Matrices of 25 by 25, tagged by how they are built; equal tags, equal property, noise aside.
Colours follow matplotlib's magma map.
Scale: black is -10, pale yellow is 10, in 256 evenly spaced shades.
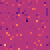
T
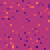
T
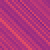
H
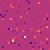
T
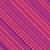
H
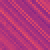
H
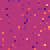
T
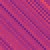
H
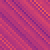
H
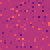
T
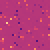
T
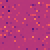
T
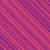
H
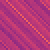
H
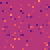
T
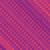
H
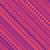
H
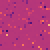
T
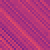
H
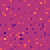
T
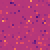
T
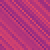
H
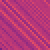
H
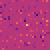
T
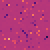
T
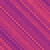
H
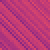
H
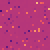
T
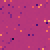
T
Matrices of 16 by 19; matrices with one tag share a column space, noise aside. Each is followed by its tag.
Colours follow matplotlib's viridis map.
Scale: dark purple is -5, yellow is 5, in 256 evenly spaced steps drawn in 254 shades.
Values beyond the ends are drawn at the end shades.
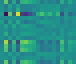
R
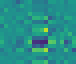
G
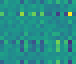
R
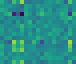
R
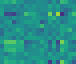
R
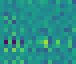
G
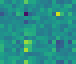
R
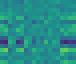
G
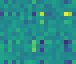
R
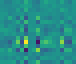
G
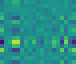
G
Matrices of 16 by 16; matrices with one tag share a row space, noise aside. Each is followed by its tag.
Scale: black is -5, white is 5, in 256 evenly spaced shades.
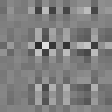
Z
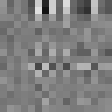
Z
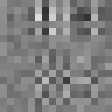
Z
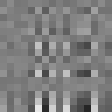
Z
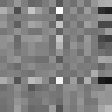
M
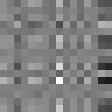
M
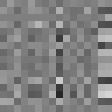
M
